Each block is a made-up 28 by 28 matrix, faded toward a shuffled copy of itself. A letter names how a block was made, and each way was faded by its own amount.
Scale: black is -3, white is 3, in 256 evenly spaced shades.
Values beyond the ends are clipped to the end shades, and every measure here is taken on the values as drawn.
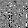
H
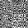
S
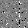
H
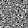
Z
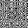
S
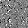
Z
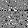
H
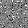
Z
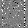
H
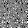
H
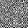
S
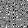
H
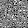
H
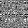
S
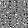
Z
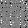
H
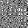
S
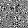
Z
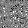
H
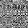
S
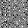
Z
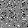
Z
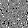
Z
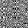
S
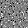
Z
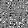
H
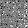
Z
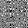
S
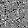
H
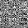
S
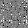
H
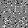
Z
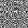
S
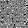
Z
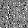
Z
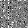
H
